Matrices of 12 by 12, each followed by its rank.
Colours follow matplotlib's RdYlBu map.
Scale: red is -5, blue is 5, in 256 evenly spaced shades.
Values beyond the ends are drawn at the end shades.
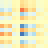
one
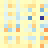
two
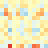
two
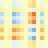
one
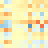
two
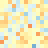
full rank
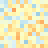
full rank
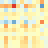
two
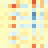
two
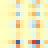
one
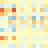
two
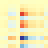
one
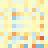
two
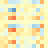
two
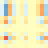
one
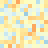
full rank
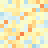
full rank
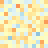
full rank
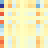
one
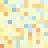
full rank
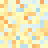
full rank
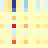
one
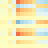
one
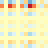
one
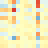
two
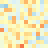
full rank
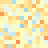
full rank
